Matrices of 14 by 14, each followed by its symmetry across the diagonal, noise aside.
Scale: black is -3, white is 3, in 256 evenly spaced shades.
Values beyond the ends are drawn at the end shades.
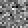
neither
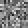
antisymmetric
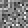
symmetric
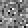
antisymmetric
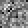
symmetric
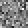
neither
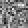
antisymmetric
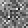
symmetric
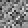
symmetric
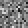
neither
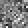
symmetric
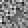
symmetric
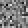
neither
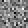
neither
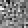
antisymmetric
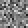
antisymmetric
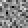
symmetric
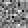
neither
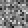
antisymmetric
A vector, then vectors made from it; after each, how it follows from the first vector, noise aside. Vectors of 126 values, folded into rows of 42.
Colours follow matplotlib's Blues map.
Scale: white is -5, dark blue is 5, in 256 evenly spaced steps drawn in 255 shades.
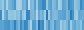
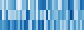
scaled up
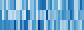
scaled up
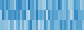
negated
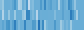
partly zeroed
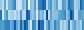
scaled up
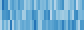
wrapped around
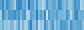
negated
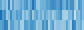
wrapped around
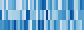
scaled up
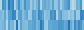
wrapped around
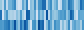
scaled up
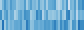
wrapped around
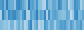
negated
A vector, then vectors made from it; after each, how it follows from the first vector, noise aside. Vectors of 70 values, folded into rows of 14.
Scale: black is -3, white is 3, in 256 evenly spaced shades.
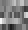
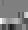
partly zeroed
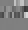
partly zeroed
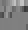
partly zeroed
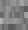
shrunk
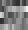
reversed
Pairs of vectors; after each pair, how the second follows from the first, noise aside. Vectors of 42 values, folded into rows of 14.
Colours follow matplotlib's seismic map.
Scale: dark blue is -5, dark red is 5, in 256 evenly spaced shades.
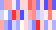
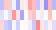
shrunk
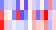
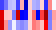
scaled up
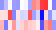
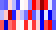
scaled up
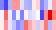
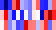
scaled up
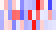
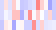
shrunk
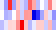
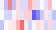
shrunk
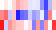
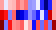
scaled up
